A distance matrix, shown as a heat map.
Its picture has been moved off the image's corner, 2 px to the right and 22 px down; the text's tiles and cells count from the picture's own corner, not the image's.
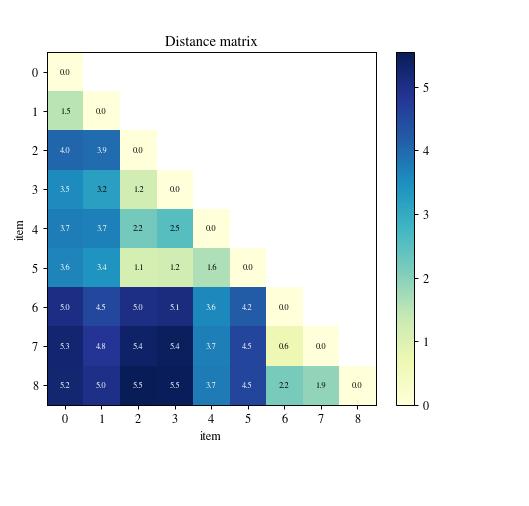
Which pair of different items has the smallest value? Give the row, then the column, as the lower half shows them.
7, 6
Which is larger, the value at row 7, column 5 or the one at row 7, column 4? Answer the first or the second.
the first
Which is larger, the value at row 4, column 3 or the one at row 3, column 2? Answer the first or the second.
the first
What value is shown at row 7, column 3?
5.4
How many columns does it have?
9
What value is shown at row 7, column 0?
5.3
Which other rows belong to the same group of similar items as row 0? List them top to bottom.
1
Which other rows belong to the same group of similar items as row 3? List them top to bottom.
2, 4, 5
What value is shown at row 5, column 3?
1.2
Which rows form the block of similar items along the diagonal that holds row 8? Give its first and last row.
6 to 8
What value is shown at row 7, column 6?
0.6
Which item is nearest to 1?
0
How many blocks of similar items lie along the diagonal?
3
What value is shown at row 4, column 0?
3.7
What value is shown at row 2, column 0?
4.0
